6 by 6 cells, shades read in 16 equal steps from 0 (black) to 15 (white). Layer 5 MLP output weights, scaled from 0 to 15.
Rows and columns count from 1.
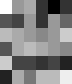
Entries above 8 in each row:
3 2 5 4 1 4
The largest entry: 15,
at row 1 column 1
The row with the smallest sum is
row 5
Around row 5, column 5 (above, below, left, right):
9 11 3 2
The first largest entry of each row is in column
1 3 6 3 1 6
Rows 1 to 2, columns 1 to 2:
15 9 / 5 4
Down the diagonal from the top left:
15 4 9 10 4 14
